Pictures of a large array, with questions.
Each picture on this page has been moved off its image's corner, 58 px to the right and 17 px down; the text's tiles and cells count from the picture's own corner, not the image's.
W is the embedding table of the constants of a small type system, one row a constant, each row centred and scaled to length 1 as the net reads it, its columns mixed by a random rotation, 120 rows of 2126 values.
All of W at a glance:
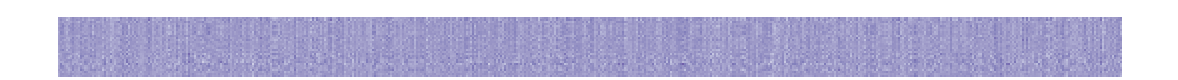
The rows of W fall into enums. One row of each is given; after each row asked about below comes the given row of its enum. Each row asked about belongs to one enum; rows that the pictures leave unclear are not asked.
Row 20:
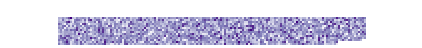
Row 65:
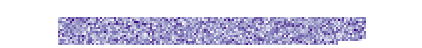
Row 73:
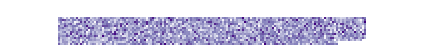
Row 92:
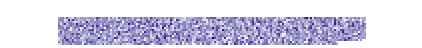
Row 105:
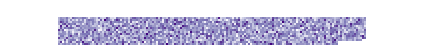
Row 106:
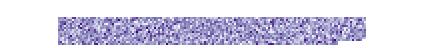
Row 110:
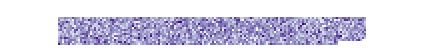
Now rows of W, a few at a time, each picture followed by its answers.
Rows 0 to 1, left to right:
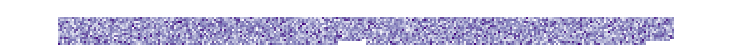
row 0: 110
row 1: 105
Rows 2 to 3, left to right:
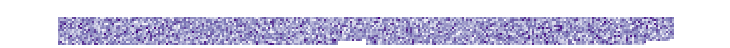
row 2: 106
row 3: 20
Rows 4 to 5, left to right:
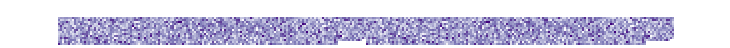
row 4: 110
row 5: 110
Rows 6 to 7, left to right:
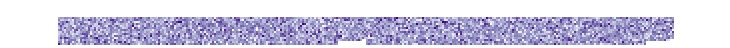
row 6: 110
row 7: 65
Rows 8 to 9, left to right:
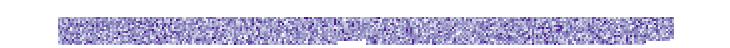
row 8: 92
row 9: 20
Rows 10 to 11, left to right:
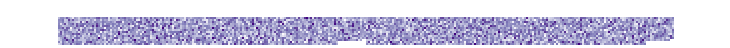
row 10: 92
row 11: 105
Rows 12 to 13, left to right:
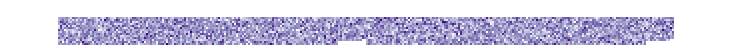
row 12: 105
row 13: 65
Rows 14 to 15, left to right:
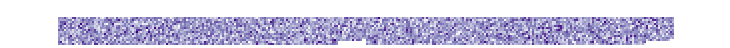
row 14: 106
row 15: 20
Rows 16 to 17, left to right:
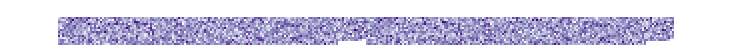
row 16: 65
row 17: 65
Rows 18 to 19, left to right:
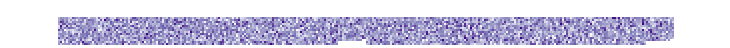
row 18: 105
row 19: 92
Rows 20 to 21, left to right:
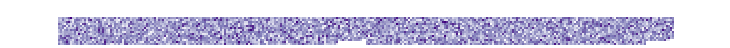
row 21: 65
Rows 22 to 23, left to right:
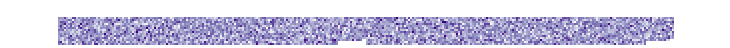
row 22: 106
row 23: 65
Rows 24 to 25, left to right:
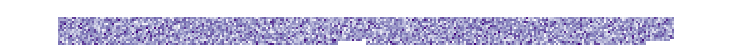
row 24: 106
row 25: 105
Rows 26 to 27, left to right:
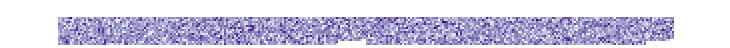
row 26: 20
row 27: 65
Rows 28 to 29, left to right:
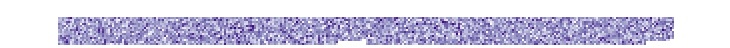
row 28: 20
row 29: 65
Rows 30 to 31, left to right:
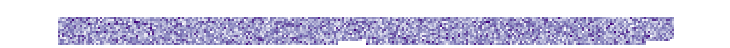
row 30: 65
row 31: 110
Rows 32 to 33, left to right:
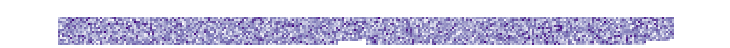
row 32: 65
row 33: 20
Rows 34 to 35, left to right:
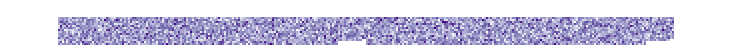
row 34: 105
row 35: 65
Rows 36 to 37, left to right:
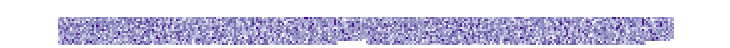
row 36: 92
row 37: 92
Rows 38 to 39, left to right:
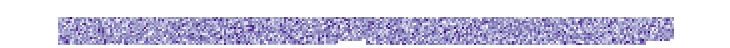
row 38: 20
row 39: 106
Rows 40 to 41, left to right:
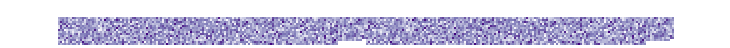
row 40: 105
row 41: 105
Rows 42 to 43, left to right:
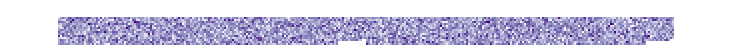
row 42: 65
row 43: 110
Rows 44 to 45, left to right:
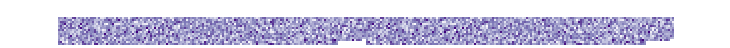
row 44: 106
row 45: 106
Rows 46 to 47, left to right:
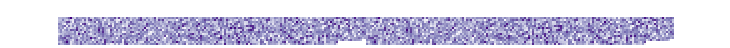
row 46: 20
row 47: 20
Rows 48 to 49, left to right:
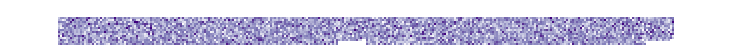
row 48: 65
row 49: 73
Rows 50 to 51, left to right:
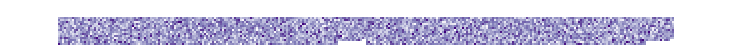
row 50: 110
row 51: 106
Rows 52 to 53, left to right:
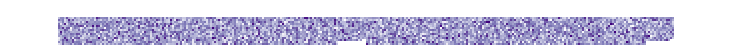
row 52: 92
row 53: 110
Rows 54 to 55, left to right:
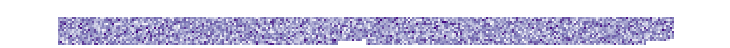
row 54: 106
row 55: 65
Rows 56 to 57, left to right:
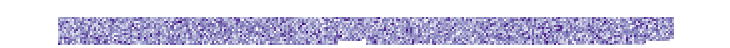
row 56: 110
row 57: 20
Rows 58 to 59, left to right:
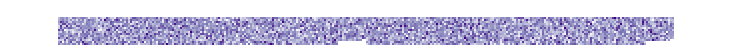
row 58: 105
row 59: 92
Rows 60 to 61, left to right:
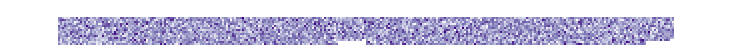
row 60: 73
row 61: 106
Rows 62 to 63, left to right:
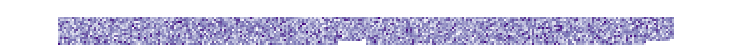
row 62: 110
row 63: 20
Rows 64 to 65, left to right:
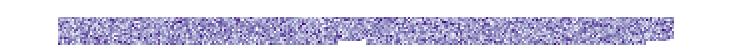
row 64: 110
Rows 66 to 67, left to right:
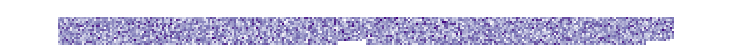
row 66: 92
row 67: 65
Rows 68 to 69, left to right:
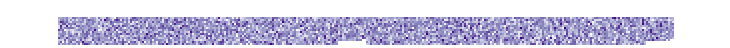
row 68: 105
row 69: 92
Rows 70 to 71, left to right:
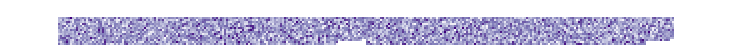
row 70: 20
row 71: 106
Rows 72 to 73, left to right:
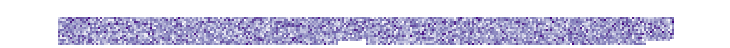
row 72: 65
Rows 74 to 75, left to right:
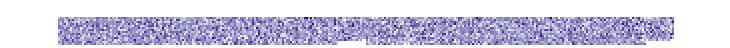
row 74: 92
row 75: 73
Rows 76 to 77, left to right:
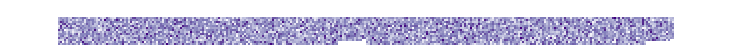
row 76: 105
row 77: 92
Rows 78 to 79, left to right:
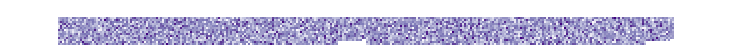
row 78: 105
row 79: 92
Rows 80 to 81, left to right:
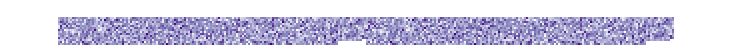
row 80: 105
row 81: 105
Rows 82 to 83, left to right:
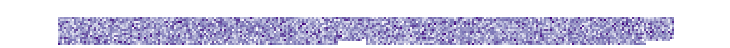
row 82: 110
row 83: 73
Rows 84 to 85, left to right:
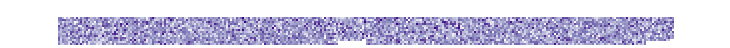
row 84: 73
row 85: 65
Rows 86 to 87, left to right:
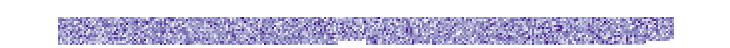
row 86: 73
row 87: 20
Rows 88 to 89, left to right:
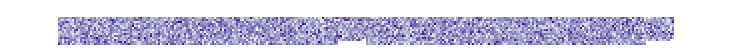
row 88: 110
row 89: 73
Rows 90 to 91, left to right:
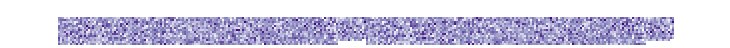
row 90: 73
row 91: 73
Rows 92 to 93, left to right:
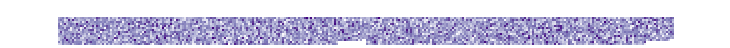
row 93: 20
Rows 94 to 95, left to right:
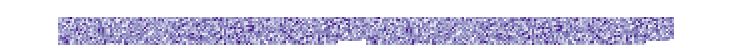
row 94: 20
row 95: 20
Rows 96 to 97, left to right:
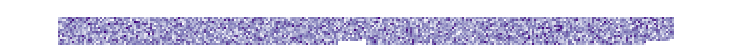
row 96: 65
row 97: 20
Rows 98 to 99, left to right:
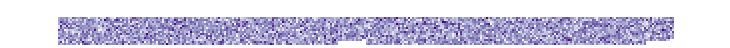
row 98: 105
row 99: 65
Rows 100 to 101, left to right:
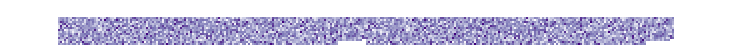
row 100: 105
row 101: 105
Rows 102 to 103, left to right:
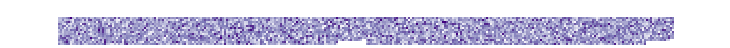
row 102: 20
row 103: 65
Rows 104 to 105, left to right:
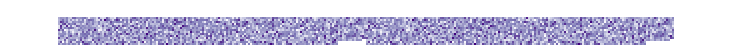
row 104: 105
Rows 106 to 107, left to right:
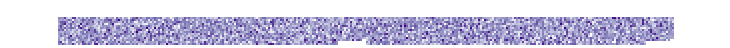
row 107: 92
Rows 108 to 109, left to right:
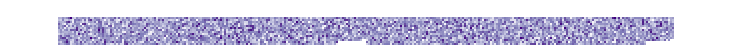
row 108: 20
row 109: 92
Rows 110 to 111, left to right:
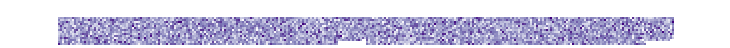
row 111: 73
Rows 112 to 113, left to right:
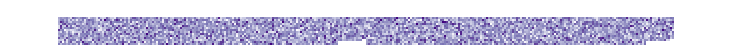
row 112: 105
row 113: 65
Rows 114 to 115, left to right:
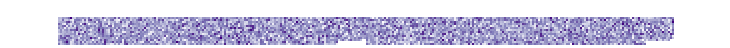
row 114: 20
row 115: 73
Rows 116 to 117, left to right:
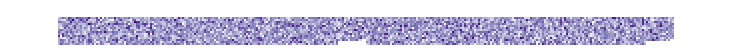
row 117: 92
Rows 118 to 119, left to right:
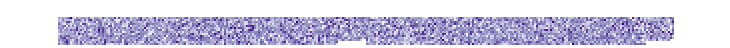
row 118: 20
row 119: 73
